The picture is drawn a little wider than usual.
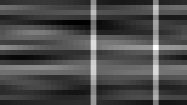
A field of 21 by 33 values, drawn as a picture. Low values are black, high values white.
Slope: none. Average level on the scale: 30%. Ninth with the lowest average: top middle. Histogram: skewed, a long tail of high values. Odd lines: columns 17 and 28. Calmest part: bottom left.
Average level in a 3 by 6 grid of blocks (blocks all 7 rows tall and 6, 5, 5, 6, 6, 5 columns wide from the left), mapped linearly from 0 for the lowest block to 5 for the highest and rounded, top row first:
210121 | 223553 | 110231
